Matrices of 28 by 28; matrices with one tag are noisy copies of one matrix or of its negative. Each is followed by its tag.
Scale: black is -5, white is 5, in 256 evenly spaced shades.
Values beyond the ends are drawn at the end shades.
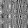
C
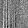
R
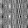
C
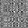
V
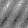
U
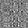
V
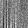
R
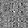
V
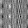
C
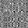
V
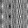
C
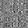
V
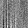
R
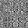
V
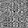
V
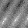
U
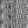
C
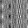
C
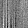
R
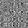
V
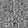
V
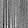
R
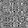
V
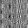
C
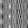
C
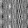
C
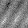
U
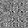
V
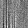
R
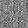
V
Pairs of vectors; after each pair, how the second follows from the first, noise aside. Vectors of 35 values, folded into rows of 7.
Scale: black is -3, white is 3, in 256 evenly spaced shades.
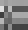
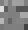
partly zeroed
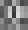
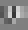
partly zeroed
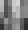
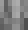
shrunk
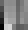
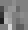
partly zeroed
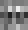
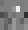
partly zeroed
